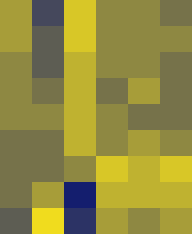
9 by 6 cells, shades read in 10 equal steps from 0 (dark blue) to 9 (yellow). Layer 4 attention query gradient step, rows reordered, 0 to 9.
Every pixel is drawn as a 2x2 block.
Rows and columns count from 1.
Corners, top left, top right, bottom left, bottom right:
6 4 3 6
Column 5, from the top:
5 5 5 6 4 6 7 7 5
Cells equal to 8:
4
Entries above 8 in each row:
0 0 0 0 0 0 0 0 1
